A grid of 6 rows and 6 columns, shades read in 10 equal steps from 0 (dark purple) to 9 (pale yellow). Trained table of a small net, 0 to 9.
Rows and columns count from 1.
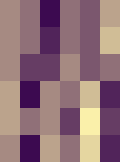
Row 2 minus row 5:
-1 0 -4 2 -6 5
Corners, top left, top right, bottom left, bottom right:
5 6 5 1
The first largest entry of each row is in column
6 6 1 5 5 5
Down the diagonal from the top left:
5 4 2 4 9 1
